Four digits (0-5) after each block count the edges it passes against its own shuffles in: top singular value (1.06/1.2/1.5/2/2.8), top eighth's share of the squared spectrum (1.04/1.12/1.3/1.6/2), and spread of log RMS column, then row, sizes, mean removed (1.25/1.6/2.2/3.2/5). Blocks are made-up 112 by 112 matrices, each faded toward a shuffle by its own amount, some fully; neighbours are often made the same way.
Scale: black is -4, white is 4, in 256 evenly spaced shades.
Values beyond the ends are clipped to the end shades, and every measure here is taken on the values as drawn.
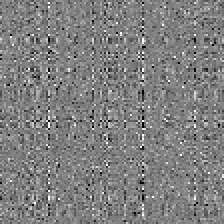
5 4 3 3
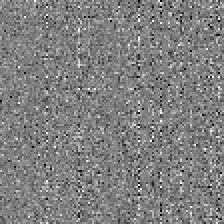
2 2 3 2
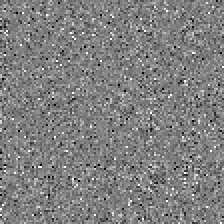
1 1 2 1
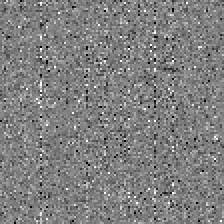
2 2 3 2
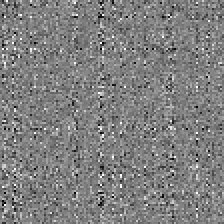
2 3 4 3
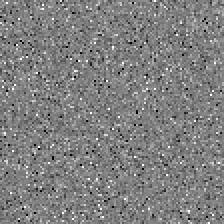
0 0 0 0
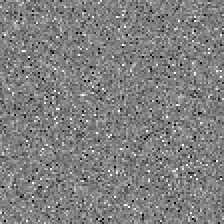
0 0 1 0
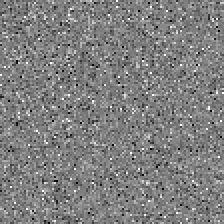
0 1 1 1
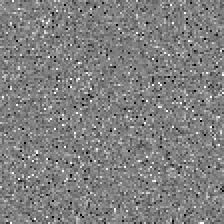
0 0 0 0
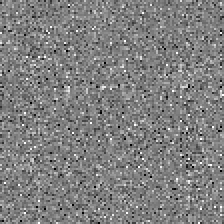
1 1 2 1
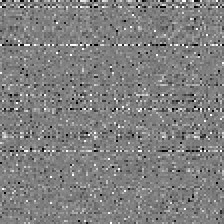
5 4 2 3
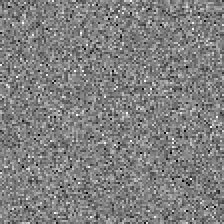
0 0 0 0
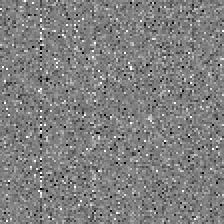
2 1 2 0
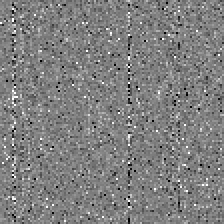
2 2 2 0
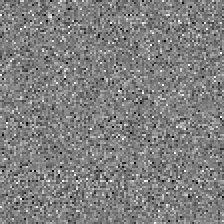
1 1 0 2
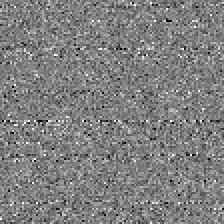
2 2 0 3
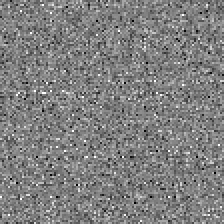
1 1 0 3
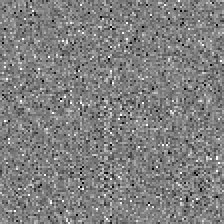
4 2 1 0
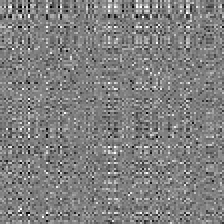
5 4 4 4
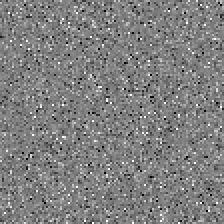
2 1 0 0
